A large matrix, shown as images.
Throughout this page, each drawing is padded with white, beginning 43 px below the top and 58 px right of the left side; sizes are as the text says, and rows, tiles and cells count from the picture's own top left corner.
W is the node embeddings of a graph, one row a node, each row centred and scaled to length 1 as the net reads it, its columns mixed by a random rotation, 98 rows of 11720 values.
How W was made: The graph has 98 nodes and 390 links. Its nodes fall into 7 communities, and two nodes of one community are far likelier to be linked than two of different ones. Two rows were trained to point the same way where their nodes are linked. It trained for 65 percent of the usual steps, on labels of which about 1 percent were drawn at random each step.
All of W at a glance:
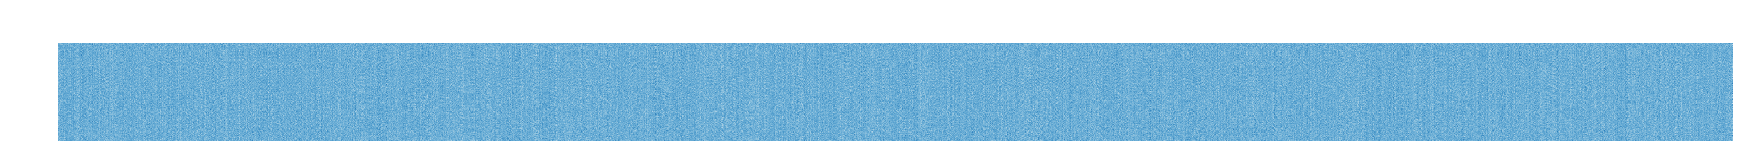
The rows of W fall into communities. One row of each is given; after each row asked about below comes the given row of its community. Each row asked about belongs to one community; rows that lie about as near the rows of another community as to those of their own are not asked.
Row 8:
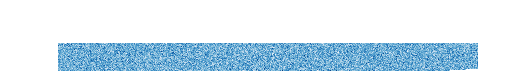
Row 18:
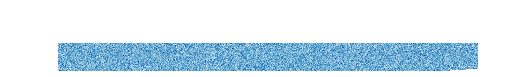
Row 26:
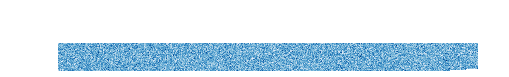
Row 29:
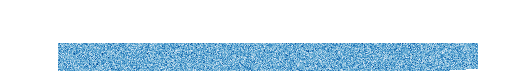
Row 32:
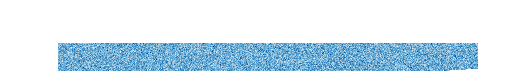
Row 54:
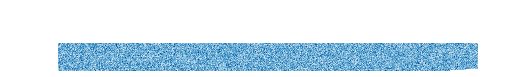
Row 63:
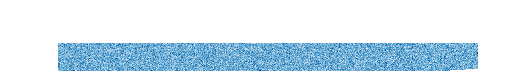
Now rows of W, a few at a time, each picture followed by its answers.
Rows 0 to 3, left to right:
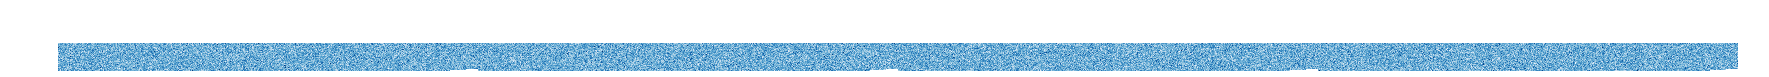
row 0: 32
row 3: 8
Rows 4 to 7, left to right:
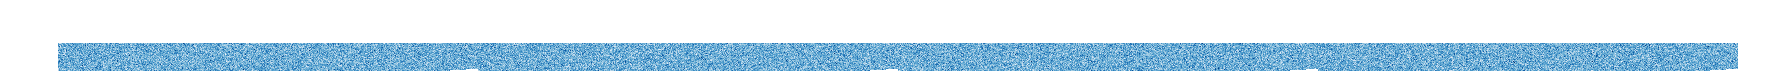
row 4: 18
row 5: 18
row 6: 29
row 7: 63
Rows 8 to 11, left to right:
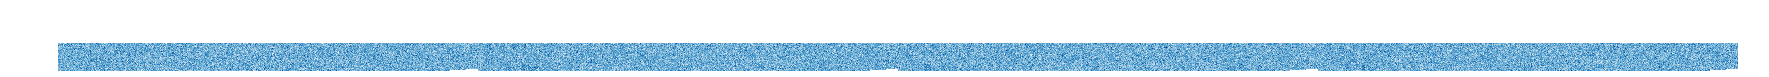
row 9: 26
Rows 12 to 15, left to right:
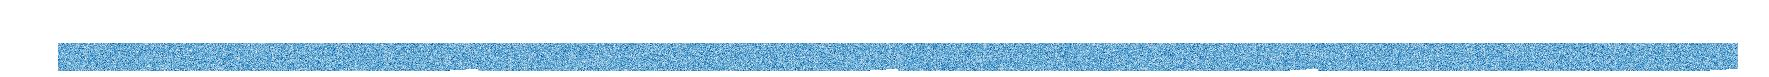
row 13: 18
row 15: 8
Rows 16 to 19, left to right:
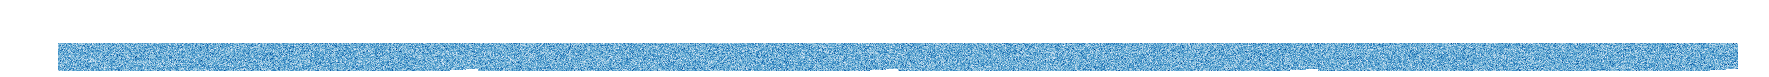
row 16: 63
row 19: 29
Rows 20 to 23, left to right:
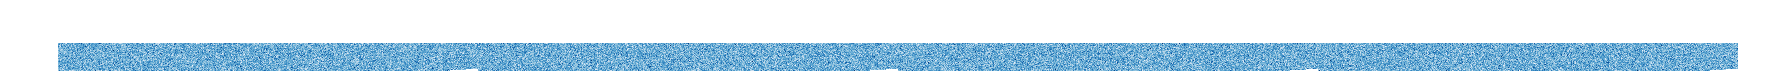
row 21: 26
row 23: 8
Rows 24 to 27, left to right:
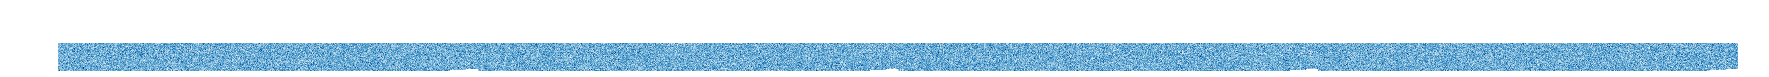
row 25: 54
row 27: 32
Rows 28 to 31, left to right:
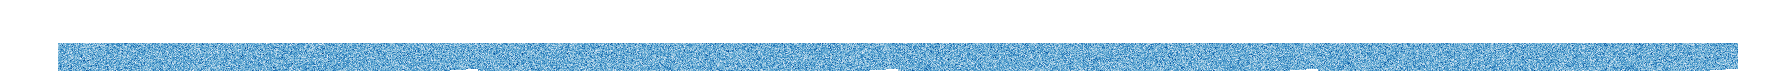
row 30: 26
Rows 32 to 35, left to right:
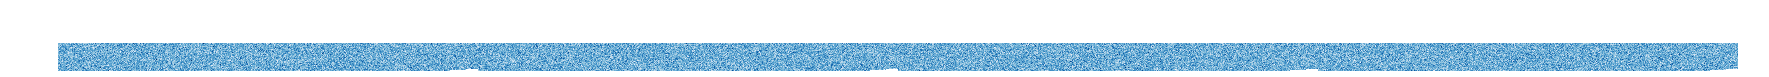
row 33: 54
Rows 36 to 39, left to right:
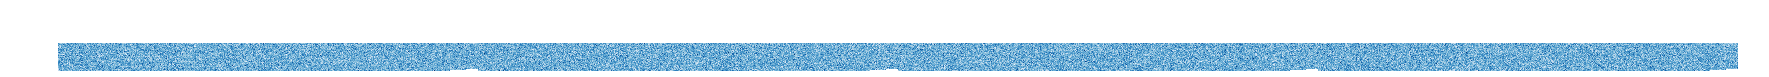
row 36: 18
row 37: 29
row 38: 63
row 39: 26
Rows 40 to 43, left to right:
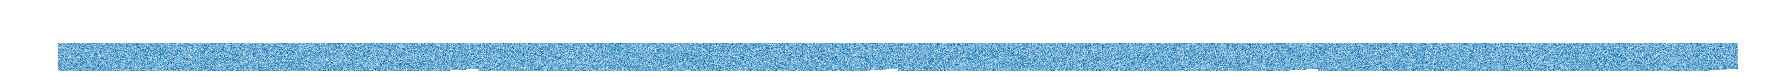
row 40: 18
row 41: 63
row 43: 32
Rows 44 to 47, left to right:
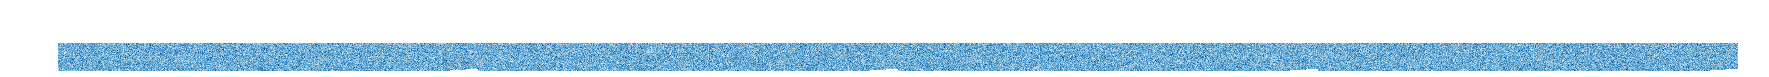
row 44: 18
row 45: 63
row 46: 26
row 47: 8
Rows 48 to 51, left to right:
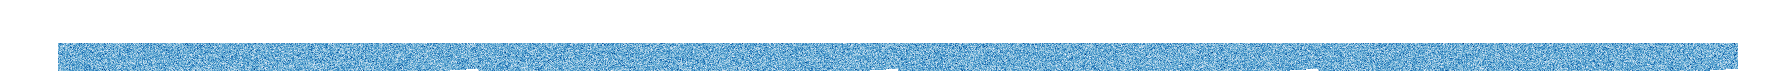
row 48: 26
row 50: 26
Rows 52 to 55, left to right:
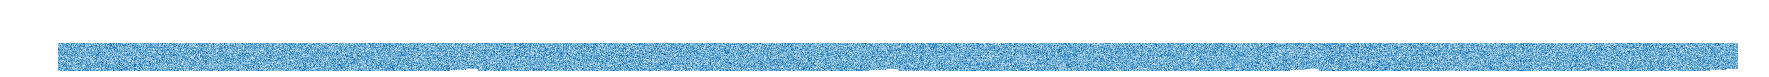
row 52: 26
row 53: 29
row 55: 26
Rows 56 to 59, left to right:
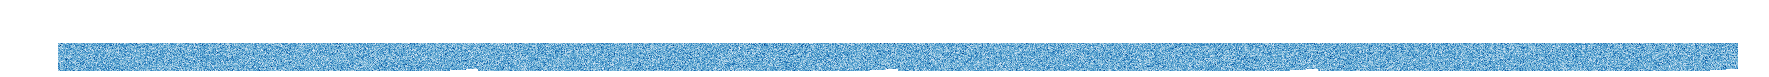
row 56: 26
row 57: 63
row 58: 63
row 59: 32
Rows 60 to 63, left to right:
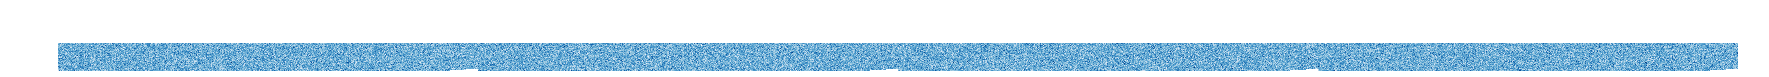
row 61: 8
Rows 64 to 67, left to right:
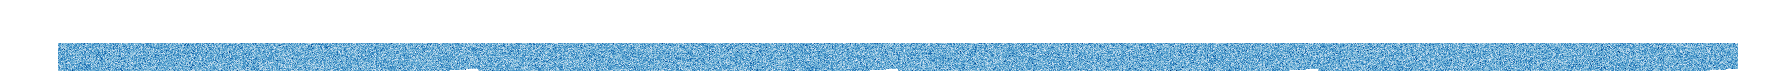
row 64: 26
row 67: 32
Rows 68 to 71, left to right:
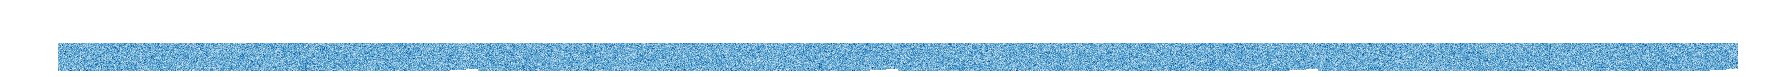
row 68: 29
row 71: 63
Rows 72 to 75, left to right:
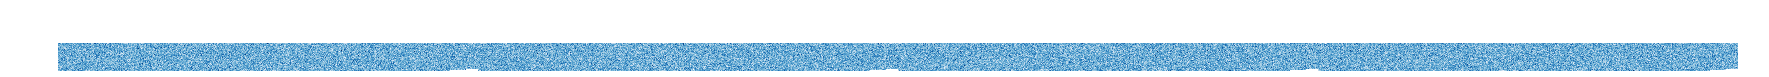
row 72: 26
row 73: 18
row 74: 63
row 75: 63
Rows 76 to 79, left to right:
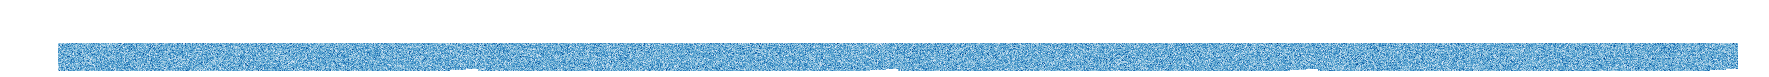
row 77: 29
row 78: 32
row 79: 29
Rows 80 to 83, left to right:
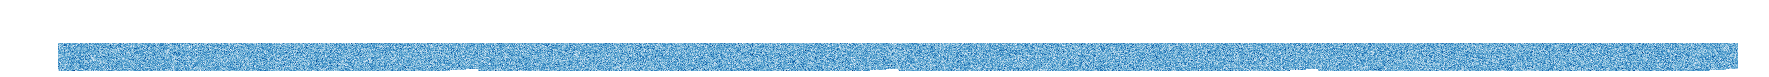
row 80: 32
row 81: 8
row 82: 18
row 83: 63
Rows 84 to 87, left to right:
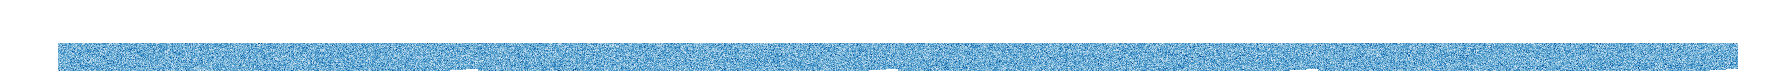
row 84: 8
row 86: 26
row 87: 29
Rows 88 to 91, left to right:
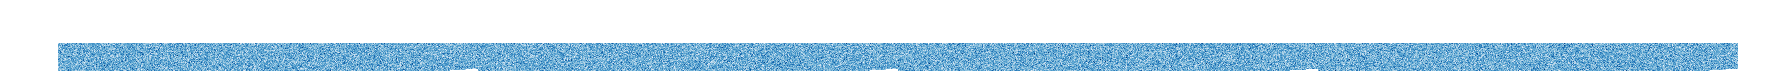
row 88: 54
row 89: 54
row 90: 63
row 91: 8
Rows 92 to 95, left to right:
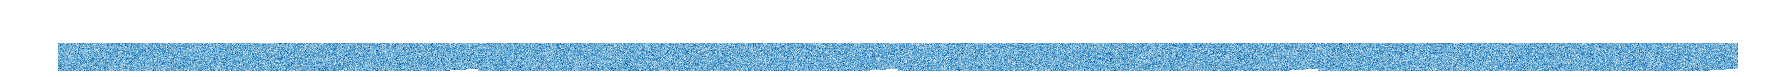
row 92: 18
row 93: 18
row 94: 63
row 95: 8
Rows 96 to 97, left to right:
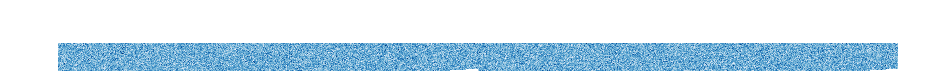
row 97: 54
